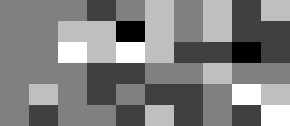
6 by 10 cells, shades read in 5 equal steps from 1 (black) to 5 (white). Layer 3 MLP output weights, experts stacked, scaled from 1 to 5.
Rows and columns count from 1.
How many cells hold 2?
16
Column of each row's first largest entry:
6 3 3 8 9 10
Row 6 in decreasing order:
5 4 3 3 3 3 2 2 2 2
